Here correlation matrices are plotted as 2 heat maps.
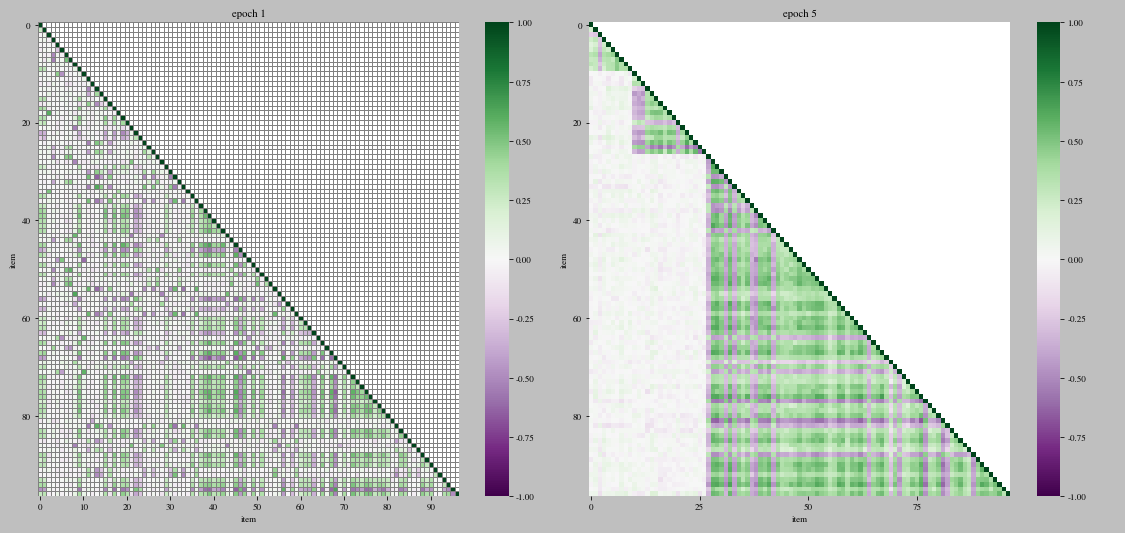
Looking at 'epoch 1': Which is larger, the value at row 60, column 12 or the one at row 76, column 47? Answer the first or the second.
the second
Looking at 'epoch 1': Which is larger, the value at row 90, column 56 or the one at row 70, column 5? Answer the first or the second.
the second
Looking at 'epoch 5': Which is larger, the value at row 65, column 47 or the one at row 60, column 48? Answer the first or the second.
the second
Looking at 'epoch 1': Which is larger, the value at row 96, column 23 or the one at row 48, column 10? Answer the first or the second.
the first
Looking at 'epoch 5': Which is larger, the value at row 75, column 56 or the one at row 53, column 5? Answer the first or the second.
the first
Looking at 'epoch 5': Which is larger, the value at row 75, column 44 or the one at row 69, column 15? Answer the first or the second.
the first
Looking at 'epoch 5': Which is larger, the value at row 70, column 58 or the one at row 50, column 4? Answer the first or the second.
the first
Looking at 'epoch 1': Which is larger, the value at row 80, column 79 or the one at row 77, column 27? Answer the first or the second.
the first
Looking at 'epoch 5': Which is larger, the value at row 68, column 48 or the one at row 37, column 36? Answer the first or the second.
the first
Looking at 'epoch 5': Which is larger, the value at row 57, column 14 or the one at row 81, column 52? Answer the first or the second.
the first
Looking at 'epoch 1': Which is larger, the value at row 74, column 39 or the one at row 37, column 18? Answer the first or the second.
the first
